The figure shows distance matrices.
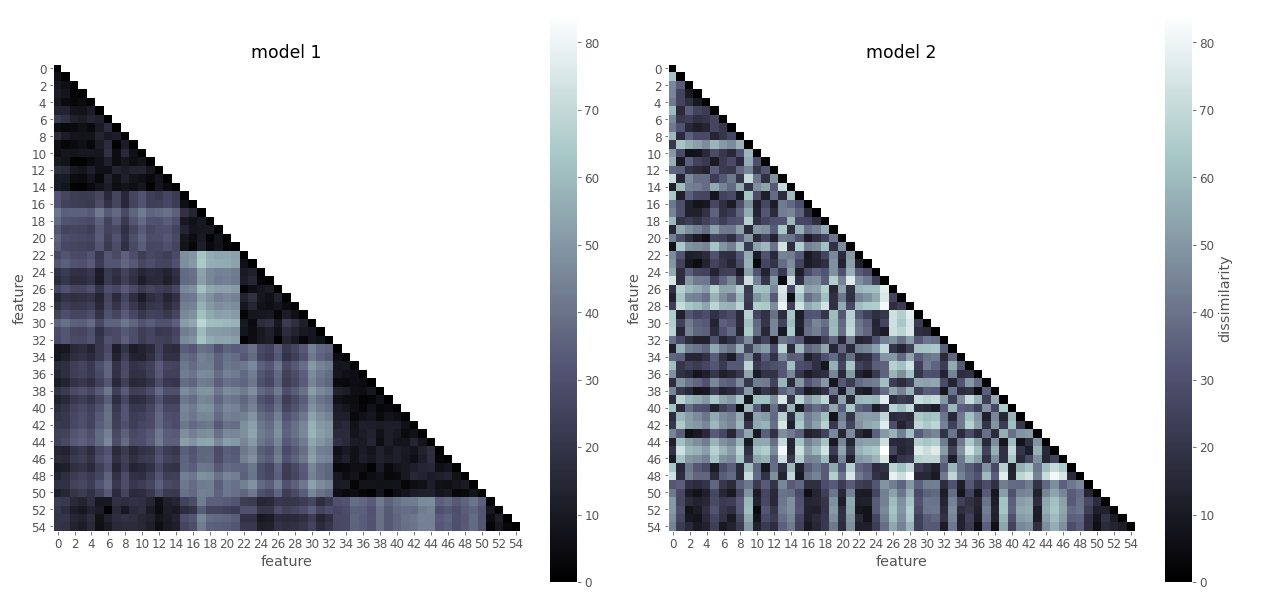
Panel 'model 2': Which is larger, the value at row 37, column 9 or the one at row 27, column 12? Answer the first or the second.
the second
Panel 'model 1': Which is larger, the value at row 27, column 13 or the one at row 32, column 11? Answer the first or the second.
the second
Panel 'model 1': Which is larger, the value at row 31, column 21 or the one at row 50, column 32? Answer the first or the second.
the first
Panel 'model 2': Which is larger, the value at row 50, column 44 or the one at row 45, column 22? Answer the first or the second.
the second
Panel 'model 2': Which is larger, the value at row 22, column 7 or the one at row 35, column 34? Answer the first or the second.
the second
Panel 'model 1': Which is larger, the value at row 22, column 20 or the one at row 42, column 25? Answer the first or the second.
the first
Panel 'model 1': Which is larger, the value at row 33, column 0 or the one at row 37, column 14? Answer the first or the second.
the second
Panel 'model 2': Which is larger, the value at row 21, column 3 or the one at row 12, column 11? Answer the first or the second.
the first
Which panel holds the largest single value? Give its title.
model 2
